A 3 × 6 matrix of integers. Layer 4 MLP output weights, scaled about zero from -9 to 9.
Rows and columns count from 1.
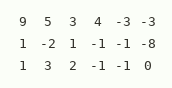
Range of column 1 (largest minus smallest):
8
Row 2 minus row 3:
0 -5 -1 0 0 -8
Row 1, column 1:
9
